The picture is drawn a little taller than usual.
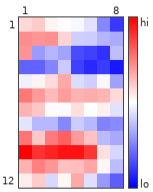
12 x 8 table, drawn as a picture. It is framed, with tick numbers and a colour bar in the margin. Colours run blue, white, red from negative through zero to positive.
Values rise toward the bottom left. The grain runs across in streaks. The top right is the ninth with the lowest average. Horizontal stripes repeat 3 times down the table.
